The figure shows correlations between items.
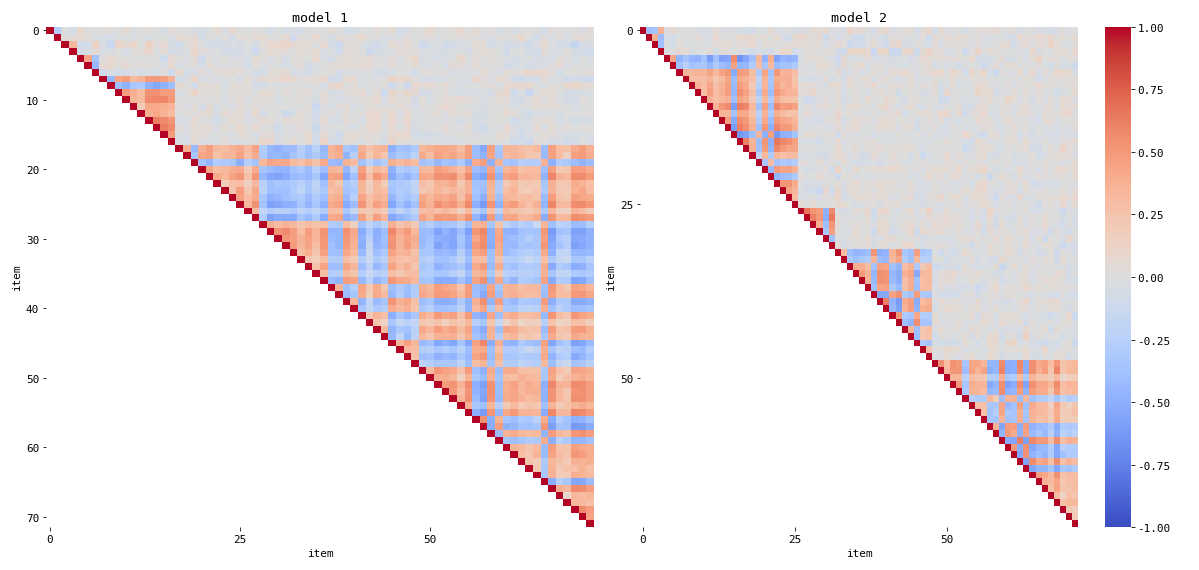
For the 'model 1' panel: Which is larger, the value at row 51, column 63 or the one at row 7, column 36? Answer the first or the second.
the first
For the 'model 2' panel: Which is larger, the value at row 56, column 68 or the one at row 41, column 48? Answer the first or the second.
the first
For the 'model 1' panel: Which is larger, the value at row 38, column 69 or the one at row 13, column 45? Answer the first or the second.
the first
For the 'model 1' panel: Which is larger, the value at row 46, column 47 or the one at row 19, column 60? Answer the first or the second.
the first
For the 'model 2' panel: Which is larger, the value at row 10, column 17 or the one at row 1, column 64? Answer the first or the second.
the first
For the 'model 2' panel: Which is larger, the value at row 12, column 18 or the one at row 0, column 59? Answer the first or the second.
the first
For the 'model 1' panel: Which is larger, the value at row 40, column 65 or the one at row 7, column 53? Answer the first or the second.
the first
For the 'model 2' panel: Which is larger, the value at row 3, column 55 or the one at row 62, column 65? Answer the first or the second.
the second
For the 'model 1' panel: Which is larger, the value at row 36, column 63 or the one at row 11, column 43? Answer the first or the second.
the second
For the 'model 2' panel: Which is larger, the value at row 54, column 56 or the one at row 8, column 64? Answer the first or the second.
the first
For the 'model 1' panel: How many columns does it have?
72
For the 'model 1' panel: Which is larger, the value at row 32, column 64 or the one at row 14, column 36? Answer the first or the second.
the second
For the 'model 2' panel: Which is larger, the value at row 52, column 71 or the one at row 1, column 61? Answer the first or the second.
the first
